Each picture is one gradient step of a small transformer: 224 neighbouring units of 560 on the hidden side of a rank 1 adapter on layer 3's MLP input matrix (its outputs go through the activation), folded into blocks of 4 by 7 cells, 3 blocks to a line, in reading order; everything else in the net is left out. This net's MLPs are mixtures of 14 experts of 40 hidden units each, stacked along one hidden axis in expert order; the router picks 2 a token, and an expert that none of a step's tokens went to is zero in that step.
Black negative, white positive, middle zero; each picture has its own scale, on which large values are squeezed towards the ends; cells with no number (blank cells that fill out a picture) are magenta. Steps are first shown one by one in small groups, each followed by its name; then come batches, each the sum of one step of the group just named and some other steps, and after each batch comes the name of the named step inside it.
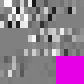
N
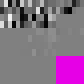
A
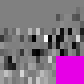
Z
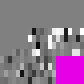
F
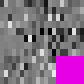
F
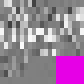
N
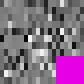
F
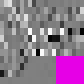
N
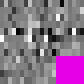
F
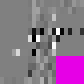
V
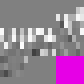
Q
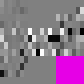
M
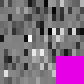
V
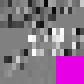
V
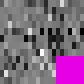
M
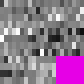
M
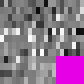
M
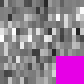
Q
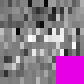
Q
